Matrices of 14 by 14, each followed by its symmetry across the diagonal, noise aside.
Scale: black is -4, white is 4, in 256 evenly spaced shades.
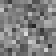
antisymmetric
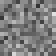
symmetric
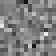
antisymmetric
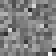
antisymmetric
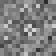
symmetric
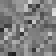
antisymmetric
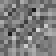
symmetric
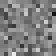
antisymmetric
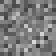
symmetric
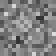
symmetric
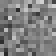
antisymmetric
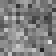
antisymmetric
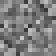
symmetric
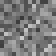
symmetric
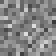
symmetric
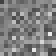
symmetric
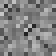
symmetric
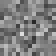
antisymmetric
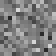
antisymmetric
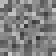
symmetric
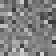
antisymmetric
